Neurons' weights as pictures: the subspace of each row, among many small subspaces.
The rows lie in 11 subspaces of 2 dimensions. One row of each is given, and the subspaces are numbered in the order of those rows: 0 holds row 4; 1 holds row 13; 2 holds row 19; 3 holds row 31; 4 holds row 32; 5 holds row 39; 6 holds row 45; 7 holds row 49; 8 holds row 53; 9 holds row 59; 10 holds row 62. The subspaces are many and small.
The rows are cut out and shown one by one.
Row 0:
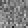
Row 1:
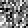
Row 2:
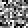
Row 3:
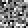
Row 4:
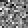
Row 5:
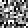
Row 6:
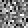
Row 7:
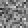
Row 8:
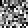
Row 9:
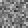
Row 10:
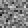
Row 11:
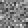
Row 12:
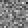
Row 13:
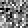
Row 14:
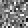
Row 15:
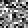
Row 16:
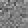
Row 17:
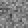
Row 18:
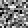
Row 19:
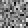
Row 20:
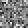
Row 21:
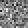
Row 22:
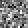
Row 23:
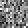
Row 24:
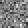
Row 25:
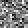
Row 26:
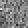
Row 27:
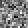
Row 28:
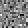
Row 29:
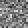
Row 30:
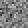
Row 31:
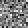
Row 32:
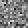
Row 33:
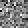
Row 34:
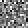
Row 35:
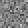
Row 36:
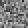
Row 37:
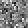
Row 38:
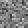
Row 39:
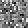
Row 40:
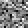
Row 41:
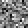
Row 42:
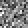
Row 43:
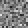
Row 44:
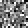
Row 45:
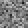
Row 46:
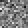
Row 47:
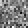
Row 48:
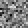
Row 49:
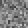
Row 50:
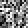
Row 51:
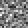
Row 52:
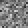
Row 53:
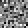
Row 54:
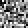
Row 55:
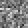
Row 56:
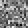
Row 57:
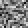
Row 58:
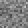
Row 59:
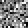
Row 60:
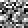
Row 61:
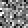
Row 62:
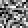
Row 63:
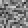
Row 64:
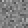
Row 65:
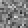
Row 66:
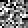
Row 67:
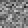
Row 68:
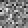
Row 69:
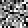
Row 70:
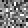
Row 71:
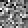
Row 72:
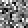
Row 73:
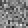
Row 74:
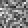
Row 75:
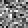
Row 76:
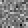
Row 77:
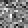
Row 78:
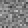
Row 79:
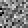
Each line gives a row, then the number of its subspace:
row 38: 6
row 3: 4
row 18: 8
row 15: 5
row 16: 0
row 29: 3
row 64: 6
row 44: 0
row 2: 4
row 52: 2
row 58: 3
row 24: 9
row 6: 5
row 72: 5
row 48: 8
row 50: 1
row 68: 2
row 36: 10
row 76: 9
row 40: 6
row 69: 9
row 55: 7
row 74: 10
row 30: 8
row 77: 5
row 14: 2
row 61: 4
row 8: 1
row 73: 7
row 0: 1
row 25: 6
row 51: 8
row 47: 1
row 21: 2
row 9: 0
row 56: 7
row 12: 6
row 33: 0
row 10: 8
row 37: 5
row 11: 9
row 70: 2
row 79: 4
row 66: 0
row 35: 2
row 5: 8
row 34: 6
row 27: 7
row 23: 1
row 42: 4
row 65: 7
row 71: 0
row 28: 3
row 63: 10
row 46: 0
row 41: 6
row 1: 1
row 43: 3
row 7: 10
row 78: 3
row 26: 1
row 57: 10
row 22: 7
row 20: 4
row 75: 5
